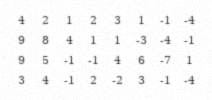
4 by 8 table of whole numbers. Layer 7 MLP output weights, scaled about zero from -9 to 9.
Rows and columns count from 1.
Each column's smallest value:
3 2 -1 -1 -2 -3 -7 -4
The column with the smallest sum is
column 7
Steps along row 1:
down down up up down down down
